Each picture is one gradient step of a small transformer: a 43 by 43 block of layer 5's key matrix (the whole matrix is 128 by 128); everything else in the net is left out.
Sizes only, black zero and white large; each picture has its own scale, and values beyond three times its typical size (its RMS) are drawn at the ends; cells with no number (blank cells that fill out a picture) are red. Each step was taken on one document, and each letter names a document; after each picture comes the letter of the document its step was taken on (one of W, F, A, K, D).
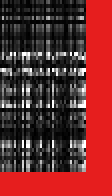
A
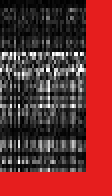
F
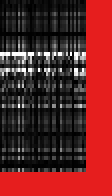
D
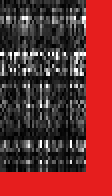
A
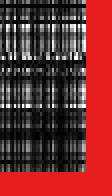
A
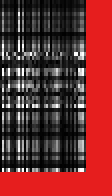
D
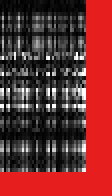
F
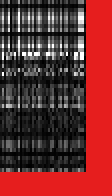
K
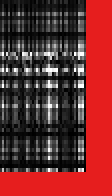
D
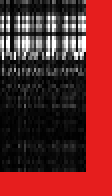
F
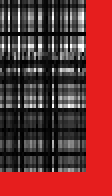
K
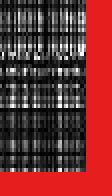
K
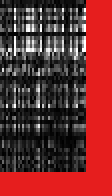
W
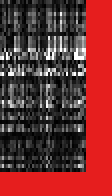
W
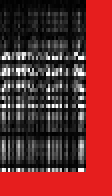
D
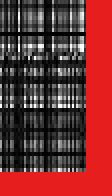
K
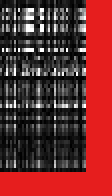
W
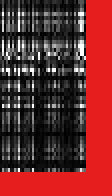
D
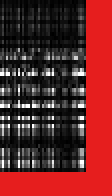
W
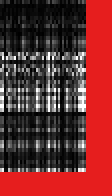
F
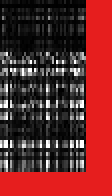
A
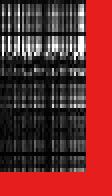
K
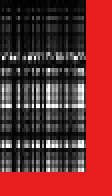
A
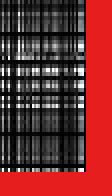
D
